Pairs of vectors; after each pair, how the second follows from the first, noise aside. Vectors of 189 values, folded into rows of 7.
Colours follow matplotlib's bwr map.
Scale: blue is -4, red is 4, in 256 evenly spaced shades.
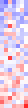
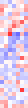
wrapped around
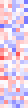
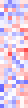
reversed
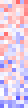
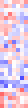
wrapped around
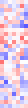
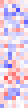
wrapped around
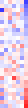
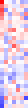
reversed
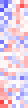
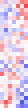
reversed
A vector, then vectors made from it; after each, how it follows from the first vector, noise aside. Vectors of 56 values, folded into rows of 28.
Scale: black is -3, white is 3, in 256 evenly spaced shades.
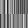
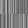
shrunk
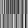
wrapped around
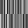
sign-scrambled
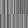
shrunk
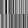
negated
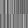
shrunk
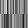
sign-scrambled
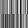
wrapped around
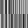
negated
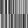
negated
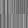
shrunk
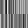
negated
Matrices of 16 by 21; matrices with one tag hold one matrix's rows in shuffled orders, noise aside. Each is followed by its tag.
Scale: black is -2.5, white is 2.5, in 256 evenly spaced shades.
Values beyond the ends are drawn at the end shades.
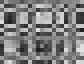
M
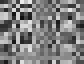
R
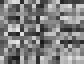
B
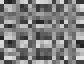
M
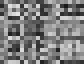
B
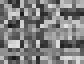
B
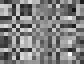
R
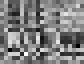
B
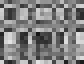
M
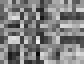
B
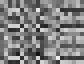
B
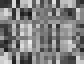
R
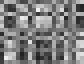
M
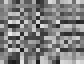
B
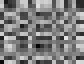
M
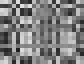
R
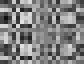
R
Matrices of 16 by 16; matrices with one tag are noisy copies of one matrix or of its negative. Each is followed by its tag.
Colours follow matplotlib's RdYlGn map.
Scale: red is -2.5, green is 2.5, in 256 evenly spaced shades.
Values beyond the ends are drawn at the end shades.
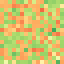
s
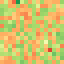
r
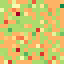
s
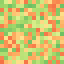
s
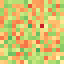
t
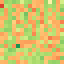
t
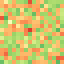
s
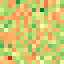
r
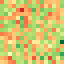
r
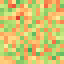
r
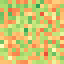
s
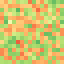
s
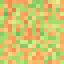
t
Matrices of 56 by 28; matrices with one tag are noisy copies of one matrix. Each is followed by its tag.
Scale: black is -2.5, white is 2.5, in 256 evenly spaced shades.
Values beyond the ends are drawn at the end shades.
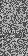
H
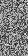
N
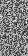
N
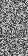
H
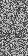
H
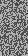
N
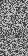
H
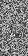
H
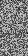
H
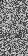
H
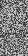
H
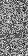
H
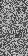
H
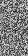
N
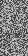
H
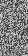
N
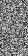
H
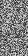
H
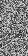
H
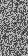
N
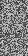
H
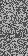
H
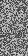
H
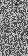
N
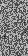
N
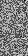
H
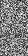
H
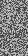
H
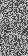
N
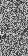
N
